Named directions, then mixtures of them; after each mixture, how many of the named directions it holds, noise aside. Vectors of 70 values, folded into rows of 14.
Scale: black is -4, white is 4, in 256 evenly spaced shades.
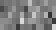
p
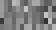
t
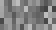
one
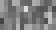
two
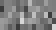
one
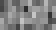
two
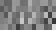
two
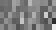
two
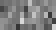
one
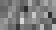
one
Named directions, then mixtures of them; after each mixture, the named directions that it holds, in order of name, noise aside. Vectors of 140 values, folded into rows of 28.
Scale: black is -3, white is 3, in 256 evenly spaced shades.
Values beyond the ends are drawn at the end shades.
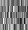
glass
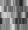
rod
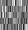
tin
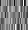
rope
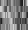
rod, rope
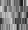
rod, rope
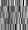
rope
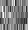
rod, tin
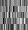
glass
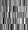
glass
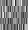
tin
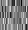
glass, tin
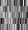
rod, rope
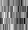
glass, rod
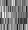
rod, tin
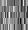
glass, rope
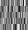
glass, rope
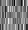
rope, tin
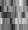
rod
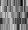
rod, rope
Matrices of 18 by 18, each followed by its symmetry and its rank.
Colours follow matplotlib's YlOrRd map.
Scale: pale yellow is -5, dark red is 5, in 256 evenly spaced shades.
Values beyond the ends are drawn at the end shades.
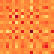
symmetric, rank two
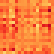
neither, rank three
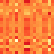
neither, rank two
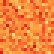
neither, full rank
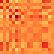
symmetric, rank two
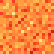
symmetric, full rank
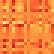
neither, rank two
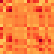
symmetric, rank two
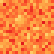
symmetric, full rank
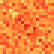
symmetric, full rank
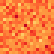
symmetric, full rank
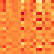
neither, rank two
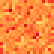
symmetric, full rank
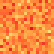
neither, full rank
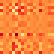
neither, rank two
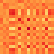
symmetric, rank two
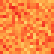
neither, full rank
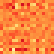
neither, rank three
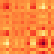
symmetric, rank two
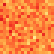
neither, full rank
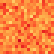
neither, full rank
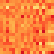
neither, rank three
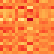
neither, rank two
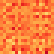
neither, rank three
